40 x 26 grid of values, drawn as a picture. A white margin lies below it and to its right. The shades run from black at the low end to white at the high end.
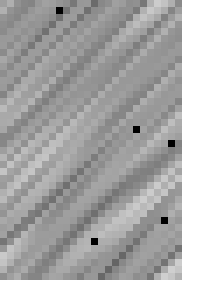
Neither half mirrors the other. There are five isolated cells, each far lower than the cells round it. The values are skewed, with a long tail toward low values. The grain runs diagonally up to the right.
